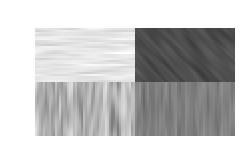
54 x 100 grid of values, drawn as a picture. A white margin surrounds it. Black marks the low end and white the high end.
It is made of 2 by 2 panels. Panel 1,1: very high, streaked across, faint in contrast. Panel 1,2: low, slanting down to the right, faint in contrast. Panel 2,1: high, streaked downward. Panel 2,2: middling, streaked downward, faint in contrast.
